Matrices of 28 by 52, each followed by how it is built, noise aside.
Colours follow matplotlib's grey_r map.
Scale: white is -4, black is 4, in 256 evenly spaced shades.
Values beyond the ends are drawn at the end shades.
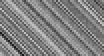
Toeplitz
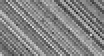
Toeplitz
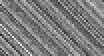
Toeplitz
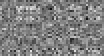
low rank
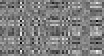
low rank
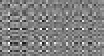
low rank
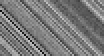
Toeplitz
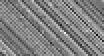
Toeplitz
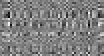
low rank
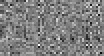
low rank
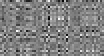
low rank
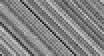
Toeplitz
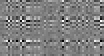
low rank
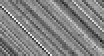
Toeplitz
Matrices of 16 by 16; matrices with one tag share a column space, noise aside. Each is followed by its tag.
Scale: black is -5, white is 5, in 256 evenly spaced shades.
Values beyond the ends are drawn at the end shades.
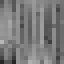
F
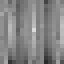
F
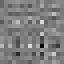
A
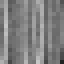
F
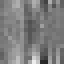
F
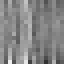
F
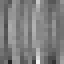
F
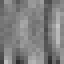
F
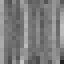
F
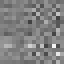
A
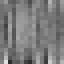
F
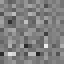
A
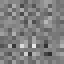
A
